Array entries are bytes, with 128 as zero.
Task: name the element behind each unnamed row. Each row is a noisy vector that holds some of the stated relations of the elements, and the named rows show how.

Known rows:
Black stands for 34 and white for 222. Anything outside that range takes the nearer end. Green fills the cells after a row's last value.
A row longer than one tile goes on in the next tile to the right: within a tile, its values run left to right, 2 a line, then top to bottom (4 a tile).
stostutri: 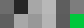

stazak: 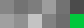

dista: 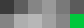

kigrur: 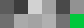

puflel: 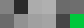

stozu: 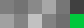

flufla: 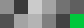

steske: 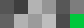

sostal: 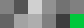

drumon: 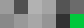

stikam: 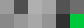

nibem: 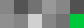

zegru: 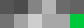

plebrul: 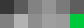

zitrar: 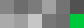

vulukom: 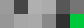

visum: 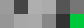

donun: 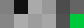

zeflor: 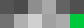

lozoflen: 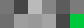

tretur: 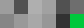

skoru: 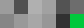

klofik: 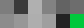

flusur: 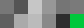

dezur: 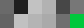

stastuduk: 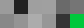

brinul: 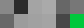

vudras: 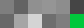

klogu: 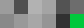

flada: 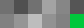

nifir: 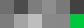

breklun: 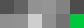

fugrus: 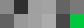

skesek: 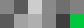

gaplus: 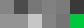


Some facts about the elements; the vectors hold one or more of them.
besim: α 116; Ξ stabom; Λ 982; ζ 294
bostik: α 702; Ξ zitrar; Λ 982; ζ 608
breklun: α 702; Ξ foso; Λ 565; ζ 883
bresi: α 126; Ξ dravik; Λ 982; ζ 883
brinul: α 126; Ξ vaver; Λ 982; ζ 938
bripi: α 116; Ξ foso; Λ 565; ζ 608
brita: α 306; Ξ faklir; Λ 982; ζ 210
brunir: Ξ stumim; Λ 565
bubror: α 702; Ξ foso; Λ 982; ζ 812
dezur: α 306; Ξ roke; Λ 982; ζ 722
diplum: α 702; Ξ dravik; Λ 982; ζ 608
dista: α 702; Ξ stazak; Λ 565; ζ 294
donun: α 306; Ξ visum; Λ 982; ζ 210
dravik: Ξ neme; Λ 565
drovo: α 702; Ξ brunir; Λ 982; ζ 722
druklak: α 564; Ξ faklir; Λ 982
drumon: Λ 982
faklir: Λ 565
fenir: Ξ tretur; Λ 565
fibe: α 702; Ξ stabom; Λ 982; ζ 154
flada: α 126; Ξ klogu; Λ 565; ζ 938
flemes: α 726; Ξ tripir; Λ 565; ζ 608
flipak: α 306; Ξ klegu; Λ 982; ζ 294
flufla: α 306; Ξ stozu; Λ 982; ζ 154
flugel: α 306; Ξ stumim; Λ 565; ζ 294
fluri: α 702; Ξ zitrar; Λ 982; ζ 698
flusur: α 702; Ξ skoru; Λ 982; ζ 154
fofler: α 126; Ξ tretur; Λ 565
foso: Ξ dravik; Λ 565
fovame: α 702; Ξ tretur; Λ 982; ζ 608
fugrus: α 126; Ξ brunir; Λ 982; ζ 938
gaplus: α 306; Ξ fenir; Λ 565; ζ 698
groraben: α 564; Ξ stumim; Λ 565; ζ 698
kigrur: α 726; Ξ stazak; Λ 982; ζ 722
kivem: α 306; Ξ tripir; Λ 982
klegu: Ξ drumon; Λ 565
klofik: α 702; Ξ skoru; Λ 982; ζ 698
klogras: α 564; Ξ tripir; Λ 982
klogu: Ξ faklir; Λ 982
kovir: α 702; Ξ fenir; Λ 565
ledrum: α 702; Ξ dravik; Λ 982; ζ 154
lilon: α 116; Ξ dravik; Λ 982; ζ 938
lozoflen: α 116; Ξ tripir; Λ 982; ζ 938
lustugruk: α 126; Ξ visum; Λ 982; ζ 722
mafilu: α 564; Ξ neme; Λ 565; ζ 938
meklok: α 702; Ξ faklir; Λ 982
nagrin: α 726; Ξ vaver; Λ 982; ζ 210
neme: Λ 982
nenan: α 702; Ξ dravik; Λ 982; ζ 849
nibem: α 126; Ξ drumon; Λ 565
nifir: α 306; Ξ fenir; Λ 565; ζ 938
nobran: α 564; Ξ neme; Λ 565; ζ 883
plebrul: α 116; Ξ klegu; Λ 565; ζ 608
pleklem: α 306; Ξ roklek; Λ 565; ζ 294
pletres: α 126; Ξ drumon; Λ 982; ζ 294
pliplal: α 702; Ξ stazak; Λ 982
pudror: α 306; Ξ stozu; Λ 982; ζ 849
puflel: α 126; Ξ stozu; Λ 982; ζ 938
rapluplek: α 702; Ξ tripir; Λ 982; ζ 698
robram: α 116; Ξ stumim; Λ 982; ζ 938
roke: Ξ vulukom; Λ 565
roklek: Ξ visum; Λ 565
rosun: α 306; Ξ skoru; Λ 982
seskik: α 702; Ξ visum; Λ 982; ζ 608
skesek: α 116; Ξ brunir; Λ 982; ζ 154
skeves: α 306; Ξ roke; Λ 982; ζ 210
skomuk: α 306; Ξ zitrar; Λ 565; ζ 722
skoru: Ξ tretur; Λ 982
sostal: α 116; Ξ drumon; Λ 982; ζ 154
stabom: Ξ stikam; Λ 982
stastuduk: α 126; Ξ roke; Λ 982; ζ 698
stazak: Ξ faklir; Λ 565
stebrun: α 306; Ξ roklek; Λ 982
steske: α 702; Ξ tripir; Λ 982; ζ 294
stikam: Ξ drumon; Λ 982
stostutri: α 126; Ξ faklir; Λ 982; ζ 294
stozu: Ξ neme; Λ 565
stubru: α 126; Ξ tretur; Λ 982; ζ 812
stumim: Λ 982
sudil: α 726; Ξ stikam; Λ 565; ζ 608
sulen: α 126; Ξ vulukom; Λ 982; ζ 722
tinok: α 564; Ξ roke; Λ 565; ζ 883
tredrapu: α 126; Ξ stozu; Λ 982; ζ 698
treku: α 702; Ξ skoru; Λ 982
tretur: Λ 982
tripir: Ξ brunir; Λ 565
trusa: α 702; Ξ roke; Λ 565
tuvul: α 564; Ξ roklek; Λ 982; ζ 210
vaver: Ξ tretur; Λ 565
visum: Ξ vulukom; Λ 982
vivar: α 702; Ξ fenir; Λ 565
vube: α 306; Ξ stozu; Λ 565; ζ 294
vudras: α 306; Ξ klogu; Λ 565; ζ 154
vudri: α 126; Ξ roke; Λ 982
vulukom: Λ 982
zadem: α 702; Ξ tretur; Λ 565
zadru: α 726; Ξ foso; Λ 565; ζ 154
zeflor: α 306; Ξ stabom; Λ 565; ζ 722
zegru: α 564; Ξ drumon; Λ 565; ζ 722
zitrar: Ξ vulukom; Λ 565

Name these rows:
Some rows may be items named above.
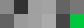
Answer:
fugrus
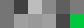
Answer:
robram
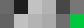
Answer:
dezur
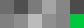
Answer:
mafilu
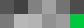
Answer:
pleklem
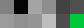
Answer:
pudror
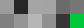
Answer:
vudri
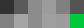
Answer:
bripi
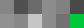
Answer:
groraben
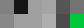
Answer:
tuvul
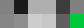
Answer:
stubru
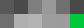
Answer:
flugel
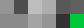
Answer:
neme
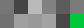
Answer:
lozoflen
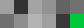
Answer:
klogras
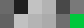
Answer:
dezur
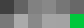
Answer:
flemes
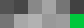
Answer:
vube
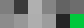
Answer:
klofik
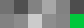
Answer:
nobran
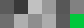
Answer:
besim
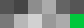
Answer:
skomuk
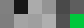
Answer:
brita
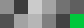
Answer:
flufla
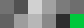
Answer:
ledrum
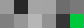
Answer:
vudri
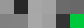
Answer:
tredrapu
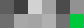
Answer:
kigrur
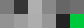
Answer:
fluri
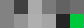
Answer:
rapluplek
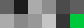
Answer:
nenan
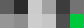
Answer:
bubror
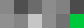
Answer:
groraben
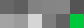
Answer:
trusa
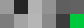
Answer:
stebrun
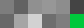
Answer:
vudras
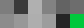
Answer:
klofik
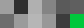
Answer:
kivem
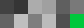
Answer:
fovame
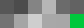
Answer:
zegru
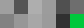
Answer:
stumim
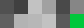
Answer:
drovo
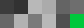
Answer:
diplum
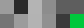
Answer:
rosun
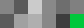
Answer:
skesek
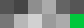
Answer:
skomuk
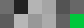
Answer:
flipak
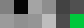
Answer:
pudror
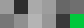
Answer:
druklak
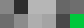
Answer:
bresi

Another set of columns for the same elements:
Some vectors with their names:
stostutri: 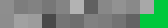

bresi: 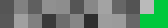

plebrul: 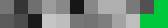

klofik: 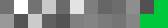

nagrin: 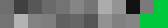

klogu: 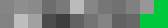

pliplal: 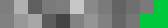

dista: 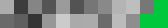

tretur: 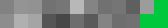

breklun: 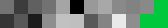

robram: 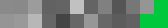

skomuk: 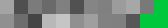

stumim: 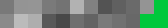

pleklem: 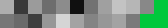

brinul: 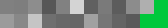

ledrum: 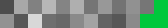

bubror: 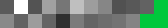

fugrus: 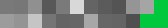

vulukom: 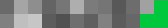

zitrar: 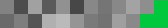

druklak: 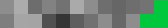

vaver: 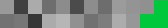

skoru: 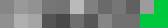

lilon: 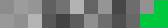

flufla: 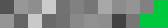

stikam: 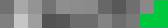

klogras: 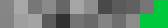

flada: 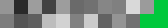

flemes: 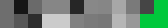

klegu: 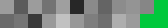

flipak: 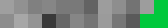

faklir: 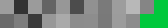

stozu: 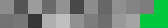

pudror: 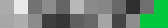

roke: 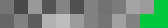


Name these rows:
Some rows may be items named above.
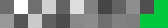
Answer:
rapluplek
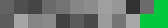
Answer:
tuvul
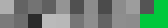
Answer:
zegru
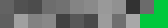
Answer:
tuvul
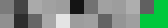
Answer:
zadru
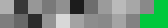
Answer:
vube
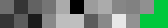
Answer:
breklun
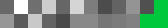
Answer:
rapluplek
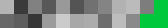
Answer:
dista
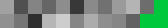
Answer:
zeflor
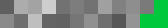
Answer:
sostal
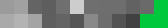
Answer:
kigrur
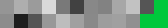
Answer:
gaplus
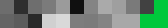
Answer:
sudil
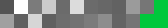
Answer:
stastuduk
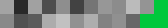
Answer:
nifir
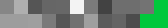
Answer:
drovo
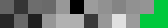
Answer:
tinok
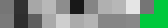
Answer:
vudras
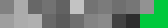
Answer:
dezur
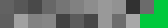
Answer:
tuvul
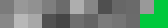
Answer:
stumim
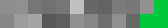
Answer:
steske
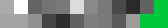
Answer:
nenan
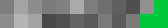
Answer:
neme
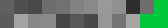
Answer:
tuvul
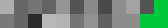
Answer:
zegru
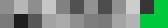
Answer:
groraben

